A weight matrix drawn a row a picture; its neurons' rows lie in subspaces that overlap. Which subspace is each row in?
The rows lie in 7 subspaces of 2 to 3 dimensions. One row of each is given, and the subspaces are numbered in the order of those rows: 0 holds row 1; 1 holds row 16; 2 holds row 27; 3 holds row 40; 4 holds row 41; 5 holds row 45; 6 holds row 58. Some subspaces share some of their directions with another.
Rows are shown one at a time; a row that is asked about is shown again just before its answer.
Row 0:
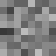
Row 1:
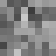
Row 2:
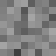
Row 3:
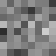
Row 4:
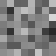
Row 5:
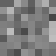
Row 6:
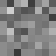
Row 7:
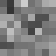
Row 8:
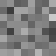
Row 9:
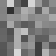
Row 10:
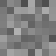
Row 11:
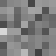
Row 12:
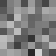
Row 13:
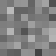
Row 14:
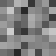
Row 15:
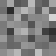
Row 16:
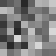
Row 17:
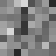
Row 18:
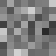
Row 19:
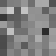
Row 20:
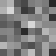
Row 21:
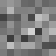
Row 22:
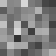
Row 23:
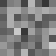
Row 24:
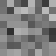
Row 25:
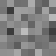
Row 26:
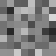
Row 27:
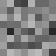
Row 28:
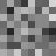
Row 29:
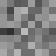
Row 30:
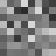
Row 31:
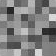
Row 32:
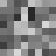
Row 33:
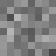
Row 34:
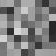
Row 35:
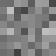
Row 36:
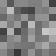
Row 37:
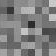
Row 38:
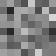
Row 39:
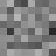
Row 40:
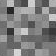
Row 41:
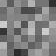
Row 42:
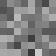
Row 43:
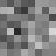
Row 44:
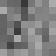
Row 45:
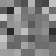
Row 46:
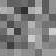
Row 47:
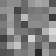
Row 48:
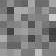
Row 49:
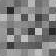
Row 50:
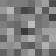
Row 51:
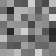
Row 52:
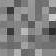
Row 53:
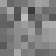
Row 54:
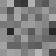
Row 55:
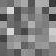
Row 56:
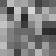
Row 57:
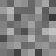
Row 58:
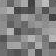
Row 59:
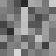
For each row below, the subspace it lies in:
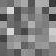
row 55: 5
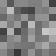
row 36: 4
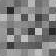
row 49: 2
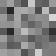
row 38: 4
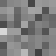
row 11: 4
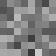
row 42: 6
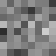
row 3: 4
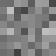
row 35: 4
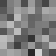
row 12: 6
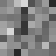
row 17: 0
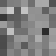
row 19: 5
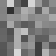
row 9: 3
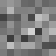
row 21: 2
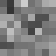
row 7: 2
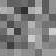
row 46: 1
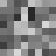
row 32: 0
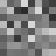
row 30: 1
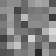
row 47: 3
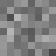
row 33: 6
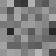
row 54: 2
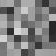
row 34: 1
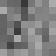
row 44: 1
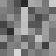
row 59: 0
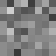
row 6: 3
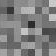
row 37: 2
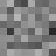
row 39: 2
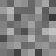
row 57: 6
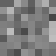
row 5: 1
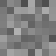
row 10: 6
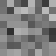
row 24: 6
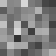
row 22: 1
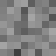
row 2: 0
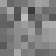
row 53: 0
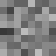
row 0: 4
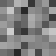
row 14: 0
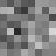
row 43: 1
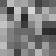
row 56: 0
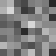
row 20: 2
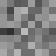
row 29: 4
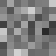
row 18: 4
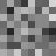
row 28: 1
